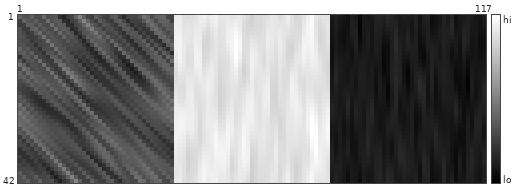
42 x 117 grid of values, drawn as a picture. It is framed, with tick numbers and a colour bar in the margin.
The table splits into one row of 3 panels. Panel 1,1: low, slanting down to the right. Panel 1,2: very high, streaked downward, faint in contrast. Panel 1,3: very low, streaked downward, faint in contrast.
